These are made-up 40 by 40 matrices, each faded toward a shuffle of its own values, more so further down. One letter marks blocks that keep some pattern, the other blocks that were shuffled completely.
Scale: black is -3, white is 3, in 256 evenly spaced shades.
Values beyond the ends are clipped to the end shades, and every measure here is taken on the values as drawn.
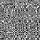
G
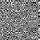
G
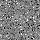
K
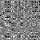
G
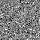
K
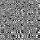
G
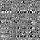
G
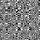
G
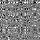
G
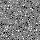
K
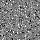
K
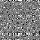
G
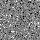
K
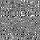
G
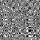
G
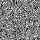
K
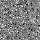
K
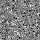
K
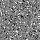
K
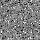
K
